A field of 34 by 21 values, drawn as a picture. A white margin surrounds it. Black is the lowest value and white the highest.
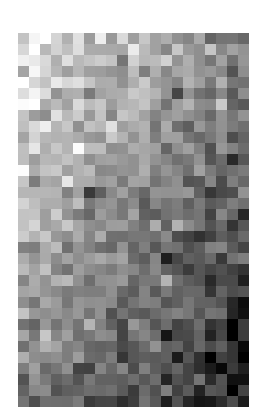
The bottom right is the ninth with the lowest average. The field climbs toward the top left. The texture is fine-grained noise. The values follow a bell shape.
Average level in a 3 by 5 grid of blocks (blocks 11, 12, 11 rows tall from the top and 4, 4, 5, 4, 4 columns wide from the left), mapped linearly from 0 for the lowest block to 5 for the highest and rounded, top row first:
5 4 4 3 2 | 4 3 3 2 1 | 3 2 2 1 0
